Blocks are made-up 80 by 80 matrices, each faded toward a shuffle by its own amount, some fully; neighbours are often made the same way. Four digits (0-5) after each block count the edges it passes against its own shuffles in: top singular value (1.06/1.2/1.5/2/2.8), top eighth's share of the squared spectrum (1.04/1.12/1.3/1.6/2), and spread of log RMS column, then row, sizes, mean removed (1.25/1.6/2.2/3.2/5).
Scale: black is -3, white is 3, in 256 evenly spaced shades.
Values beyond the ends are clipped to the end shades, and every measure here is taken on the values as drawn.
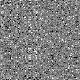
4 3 2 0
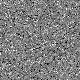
1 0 0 0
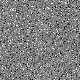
2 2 0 0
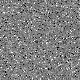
0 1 0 1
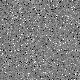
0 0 0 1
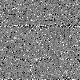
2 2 0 2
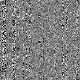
2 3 4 0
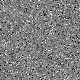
0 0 0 0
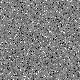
0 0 0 0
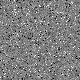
0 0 0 0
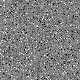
0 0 0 0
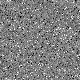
0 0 0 0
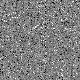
1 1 1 0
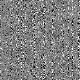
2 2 3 0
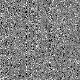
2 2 3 0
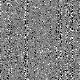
2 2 3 0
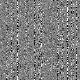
2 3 4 0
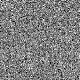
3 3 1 1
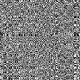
4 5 3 2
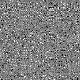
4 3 1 2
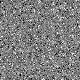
3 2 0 0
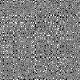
4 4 3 3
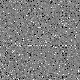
3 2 0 1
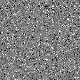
3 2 1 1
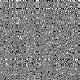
4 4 2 3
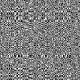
5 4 3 3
